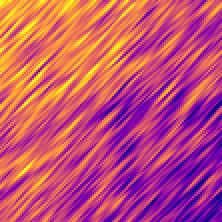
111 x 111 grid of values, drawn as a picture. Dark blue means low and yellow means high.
Grain: diagonal, up to the right. Average level on the scale: 50%. Histogram: bell-shaped. Mirror symmetry: none. Slope: up to the top left.
